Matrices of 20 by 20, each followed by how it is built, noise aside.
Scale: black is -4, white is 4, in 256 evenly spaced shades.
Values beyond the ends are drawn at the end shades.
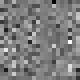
uneven columns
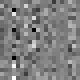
uneven columns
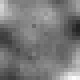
smooth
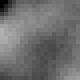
smooth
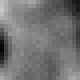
smooth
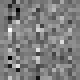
uneven columns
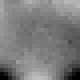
smooth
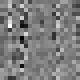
uneven columns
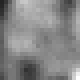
smooth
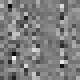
uneven columns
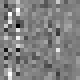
uneven columns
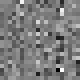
uneven columns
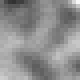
smooth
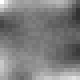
smooth
